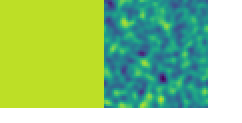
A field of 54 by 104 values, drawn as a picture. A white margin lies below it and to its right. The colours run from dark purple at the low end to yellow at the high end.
The table splits into one row of 2 panels. Panel 1,1: very high, flat. Panel 1,2: middling, blotchy, strong in contrast.
